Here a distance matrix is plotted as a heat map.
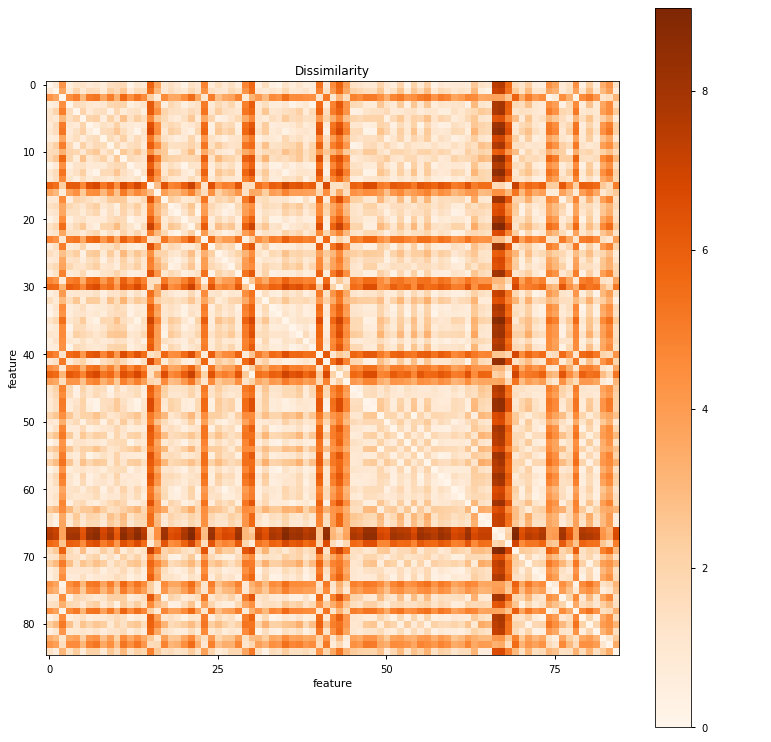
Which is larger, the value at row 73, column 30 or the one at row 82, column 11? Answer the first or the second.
the first
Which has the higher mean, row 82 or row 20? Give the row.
82
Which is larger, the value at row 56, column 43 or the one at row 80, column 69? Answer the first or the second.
the first
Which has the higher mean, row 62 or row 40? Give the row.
40
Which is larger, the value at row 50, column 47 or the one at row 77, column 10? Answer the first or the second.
the first
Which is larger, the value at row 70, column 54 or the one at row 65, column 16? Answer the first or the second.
the second
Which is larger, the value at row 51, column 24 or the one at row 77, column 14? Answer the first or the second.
the second
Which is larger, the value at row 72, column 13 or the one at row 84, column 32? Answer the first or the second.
the first
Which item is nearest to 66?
67
